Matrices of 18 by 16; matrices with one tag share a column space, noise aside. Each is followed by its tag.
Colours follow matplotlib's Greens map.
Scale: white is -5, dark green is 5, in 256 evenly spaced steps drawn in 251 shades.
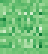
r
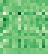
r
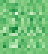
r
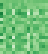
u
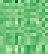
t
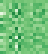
u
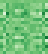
u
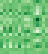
r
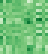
t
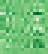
r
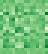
r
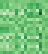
u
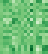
t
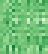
t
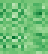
u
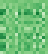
u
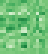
r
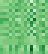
t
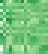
t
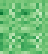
u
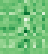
r
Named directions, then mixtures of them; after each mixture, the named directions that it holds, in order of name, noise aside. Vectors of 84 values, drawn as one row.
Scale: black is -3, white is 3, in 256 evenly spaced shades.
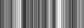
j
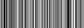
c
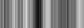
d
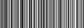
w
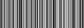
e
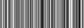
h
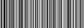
c, e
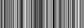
d, e, w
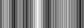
d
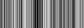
d, e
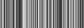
c, e, j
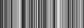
j, w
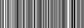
c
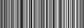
e, w
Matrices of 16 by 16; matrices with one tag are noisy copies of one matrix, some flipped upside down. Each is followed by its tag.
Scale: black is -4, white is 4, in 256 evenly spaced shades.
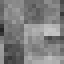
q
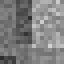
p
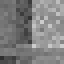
p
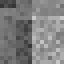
p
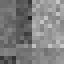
p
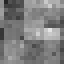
q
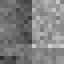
p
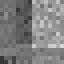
p
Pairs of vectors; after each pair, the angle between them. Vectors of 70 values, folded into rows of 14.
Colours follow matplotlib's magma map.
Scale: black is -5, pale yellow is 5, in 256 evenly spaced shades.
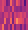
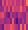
partly opposed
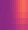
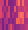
partly aligned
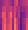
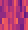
partly aligned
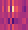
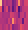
partly opposed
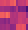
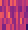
partly aligned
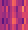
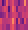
partly aligned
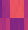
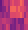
nearly parallel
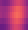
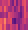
partly opposed
